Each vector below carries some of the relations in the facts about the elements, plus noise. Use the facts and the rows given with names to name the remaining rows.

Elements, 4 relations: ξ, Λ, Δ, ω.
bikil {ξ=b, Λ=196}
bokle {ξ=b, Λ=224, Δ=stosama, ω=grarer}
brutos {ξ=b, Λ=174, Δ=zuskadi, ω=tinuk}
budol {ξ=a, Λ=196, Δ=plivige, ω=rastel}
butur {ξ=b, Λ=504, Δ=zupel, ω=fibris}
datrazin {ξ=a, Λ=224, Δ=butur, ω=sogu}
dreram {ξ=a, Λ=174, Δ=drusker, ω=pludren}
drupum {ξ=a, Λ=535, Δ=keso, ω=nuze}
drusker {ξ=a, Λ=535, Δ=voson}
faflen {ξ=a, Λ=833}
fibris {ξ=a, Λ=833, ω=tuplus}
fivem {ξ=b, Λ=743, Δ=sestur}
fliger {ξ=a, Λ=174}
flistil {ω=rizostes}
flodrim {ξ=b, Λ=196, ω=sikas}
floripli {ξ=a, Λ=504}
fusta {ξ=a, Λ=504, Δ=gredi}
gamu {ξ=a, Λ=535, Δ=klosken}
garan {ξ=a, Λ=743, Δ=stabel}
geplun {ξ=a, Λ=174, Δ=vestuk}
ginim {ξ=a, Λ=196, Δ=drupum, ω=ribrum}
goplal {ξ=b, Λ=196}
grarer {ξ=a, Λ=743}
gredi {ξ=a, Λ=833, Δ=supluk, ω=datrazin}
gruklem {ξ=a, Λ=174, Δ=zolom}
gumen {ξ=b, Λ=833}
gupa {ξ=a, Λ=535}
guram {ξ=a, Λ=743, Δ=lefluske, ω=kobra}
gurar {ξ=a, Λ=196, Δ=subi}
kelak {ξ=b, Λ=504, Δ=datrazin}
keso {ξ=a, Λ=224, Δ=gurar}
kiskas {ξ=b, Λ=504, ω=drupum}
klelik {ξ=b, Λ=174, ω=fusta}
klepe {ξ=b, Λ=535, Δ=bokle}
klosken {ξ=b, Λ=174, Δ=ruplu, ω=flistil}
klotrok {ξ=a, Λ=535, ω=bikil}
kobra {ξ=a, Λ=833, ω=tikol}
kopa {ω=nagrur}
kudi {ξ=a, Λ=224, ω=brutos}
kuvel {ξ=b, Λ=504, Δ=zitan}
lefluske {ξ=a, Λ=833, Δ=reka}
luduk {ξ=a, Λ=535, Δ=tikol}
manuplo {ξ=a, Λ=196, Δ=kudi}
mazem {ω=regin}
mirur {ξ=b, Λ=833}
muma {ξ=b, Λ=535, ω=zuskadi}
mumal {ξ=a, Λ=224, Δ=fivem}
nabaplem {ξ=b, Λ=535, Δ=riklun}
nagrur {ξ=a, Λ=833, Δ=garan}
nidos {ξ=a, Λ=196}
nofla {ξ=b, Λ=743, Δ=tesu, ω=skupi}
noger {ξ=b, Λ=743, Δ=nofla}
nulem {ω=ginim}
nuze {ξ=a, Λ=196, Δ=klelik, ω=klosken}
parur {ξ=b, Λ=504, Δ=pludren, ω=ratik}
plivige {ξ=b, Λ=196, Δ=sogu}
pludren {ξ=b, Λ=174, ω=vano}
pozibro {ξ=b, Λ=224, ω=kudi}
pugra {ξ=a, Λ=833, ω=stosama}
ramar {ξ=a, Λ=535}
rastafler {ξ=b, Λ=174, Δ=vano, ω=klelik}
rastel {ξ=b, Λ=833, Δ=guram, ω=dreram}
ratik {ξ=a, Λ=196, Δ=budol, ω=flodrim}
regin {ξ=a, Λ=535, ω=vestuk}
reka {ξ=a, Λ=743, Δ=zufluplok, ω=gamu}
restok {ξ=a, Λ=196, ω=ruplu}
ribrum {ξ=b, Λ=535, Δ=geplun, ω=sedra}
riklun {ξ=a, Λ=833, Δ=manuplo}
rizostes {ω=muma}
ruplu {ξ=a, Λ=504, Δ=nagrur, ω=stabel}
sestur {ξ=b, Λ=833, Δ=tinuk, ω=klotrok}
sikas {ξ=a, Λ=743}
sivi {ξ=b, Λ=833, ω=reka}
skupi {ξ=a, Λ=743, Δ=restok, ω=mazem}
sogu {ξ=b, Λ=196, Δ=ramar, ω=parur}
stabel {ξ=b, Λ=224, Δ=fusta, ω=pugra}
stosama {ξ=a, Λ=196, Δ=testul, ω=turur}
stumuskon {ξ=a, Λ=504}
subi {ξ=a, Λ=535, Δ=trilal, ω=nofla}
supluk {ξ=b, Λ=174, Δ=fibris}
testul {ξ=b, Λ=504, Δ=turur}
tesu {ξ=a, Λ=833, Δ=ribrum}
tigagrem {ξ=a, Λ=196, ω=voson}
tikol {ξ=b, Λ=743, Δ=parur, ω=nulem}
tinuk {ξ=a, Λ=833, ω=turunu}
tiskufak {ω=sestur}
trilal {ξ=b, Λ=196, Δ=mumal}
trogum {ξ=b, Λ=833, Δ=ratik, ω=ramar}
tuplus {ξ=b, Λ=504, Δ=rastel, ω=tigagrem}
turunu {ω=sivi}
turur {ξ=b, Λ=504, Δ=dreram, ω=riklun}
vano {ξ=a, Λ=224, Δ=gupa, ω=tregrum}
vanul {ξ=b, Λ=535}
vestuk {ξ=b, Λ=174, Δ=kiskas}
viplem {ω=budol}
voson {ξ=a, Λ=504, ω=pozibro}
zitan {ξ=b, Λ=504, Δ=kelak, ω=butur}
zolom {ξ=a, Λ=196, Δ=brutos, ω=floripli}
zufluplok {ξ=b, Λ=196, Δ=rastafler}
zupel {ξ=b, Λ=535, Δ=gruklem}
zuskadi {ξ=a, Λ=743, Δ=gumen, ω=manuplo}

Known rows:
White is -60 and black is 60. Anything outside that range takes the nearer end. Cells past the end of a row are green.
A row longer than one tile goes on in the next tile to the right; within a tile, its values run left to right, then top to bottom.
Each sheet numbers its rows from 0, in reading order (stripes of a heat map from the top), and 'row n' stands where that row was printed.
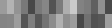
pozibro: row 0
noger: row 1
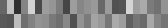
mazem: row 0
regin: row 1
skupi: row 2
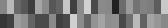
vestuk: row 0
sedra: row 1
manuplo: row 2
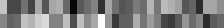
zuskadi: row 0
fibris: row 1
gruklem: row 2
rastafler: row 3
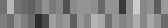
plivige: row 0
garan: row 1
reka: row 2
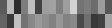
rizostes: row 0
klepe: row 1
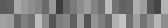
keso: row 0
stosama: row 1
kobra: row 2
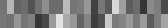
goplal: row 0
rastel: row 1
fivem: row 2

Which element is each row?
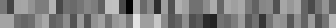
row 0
guram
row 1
tigagrem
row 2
tinuk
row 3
klosken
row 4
ribrum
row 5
muma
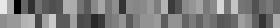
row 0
gumen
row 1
klelik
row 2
subi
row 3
restok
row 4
bikil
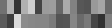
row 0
turunu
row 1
pludren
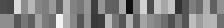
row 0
luduk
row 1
trogum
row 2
viplem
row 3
gupa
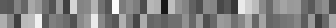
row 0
grarer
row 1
floripli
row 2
kiskas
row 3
zupel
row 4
gamu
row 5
vanul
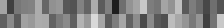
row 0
drusker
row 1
vano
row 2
nuze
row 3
mirur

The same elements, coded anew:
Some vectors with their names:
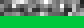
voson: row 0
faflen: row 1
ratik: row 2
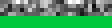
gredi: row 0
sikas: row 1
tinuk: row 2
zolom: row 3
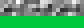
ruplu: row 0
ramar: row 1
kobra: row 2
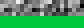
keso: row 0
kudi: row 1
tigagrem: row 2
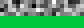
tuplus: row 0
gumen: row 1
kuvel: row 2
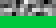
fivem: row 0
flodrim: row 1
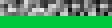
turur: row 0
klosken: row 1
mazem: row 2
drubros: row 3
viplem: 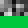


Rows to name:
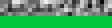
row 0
gruklem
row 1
fusta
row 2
vestuk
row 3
sivi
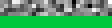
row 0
dreram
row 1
skupi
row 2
butur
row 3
sestur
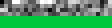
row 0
zuskadi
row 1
fibris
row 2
mumal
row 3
rastafler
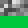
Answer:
garan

